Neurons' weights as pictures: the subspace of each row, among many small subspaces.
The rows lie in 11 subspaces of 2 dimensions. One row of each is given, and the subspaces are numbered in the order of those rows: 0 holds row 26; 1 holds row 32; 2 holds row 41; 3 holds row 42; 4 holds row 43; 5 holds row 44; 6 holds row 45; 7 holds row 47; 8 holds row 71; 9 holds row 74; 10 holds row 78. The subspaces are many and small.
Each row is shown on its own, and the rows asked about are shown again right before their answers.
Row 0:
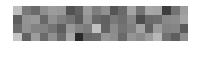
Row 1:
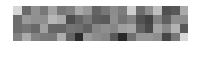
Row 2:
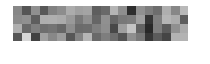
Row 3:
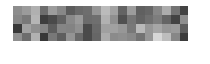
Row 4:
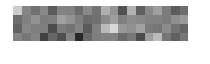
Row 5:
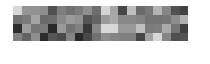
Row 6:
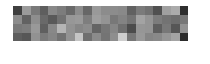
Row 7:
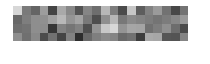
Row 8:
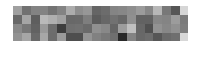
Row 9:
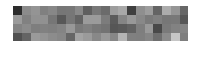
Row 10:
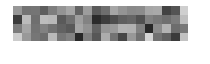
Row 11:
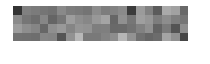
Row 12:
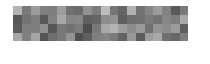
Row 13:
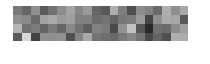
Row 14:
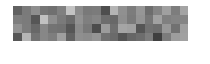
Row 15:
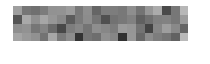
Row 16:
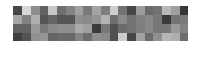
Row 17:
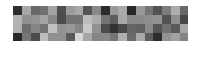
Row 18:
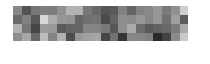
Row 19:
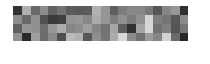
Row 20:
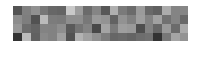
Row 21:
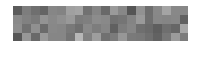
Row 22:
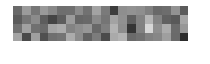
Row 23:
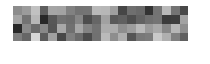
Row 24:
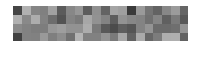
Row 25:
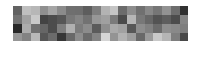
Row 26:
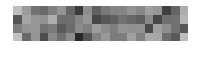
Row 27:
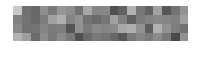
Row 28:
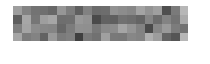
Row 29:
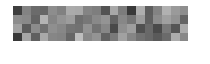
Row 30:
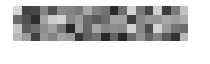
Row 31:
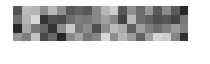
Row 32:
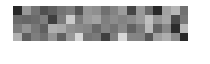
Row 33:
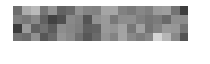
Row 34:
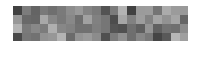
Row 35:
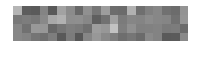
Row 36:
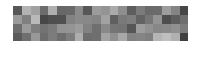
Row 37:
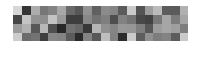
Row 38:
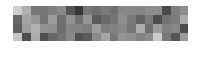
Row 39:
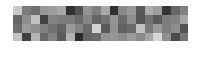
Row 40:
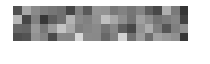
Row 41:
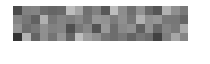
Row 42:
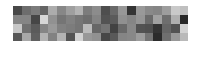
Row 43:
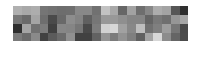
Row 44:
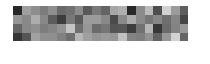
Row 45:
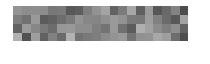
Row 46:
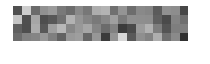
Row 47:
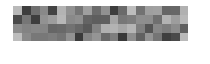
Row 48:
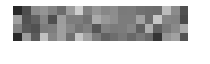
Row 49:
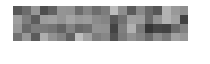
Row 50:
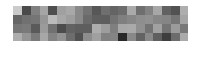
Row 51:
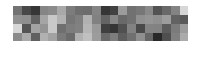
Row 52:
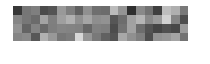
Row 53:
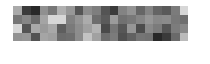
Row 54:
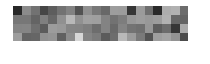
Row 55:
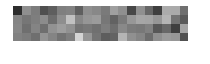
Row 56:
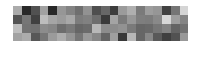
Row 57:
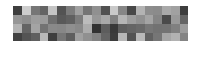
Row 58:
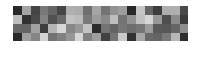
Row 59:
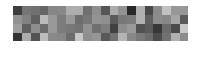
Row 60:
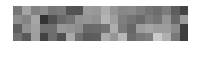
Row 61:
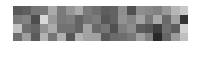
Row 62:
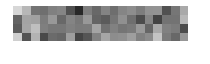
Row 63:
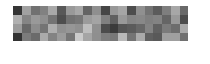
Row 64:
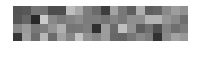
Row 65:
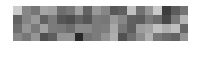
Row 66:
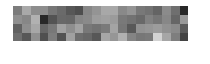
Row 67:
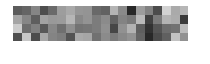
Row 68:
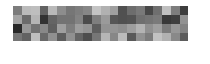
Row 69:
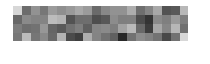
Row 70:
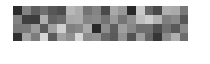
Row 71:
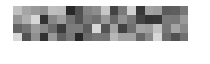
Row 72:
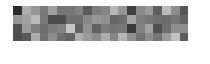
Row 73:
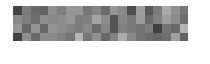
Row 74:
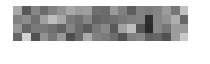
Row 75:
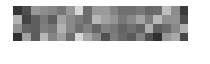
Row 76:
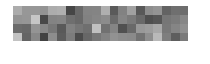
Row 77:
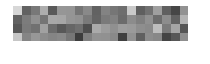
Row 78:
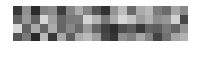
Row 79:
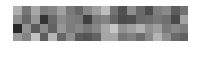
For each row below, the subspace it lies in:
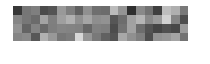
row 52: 1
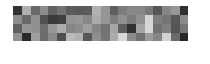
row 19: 9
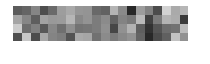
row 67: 9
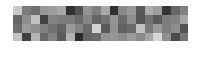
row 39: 2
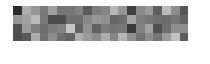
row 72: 5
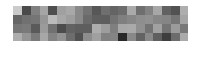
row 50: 3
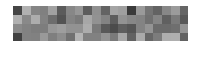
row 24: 7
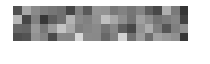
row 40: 2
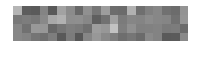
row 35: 4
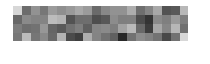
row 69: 9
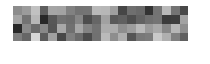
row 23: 10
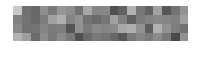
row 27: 5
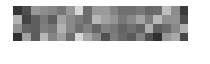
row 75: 0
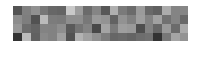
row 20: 2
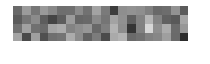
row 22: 1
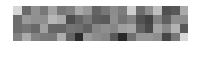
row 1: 9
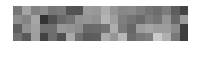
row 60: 3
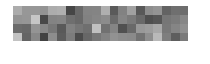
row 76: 8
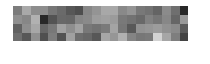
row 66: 3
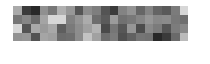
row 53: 4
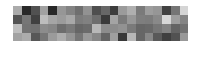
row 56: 10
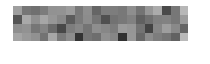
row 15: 2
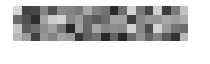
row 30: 5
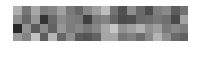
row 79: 10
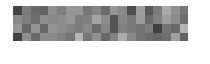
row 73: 6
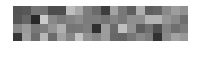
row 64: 8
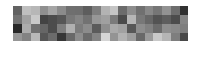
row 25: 5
